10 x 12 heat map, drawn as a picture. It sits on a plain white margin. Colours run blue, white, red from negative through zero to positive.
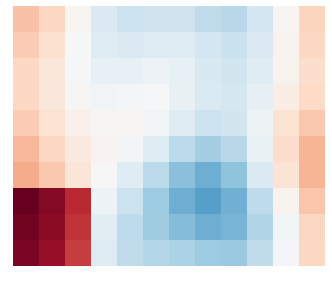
Calmest part: top middle. Ninth with the highest average: bottom left. Roughest part: bottom left. Odd patch: higher, in the bottom left. Ninth with the lowest average: bottom middle.
